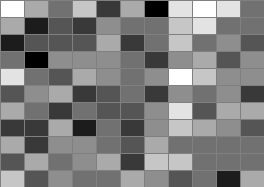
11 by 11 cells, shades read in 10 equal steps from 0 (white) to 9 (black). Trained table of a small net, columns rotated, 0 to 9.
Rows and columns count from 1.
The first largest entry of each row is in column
7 2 1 2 3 4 3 4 2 6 10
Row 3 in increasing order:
2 3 4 5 5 6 6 6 6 7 8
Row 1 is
0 3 5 2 7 3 9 1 0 1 5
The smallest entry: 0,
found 3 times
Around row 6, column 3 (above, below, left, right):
6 7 4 7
